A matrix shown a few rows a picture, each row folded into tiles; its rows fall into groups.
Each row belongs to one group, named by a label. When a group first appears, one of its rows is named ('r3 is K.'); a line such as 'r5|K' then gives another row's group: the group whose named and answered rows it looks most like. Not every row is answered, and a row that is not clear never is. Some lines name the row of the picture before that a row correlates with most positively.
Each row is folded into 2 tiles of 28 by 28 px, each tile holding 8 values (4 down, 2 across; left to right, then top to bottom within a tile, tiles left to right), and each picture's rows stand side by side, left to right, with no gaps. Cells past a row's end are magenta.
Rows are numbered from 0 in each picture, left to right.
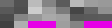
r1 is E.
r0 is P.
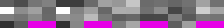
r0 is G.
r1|G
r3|P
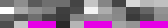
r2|E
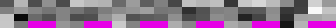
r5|P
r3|E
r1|E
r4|E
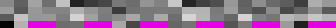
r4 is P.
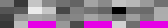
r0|P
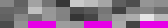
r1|E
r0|P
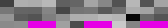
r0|E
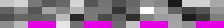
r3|E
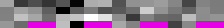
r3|P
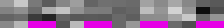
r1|G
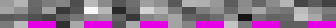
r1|P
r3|E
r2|P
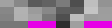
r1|P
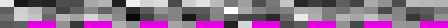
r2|E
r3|E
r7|E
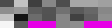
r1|E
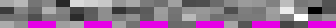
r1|E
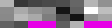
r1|P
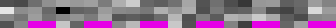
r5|P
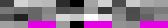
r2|E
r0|E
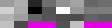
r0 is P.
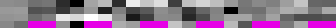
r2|E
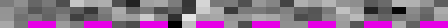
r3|P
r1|E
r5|E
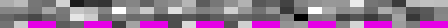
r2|G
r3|G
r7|E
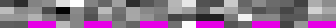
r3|G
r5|P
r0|G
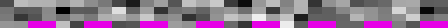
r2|G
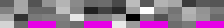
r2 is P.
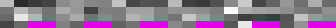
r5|P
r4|G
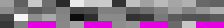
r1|E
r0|P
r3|G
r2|E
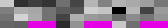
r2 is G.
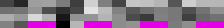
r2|E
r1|P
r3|E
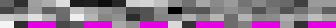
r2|E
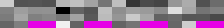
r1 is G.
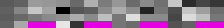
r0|P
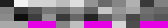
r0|E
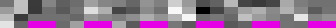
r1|P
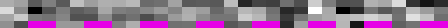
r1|E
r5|P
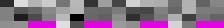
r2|E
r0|E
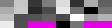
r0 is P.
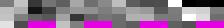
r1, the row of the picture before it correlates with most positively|0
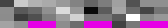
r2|P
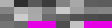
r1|G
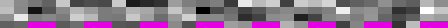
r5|E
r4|E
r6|G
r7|P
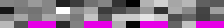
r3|G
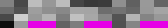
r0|P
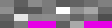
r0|P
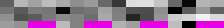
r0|E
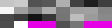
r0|G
